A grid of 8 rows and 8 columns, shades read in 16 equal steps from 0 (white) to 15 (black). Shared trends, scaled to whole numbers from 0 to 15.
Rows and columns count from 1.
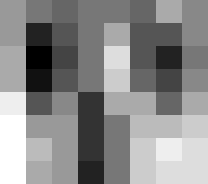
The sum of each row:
60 69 72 67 54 43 36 39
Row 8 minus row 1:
-6 -3 -3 5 0 -6 -3 -5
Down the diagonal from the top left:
6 13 11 8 5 4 1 2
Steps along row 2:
up down down down up same down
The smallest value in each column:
0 4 6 8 2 3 1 2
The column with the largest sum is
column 4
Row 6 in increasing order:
0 3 4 4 6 6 8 12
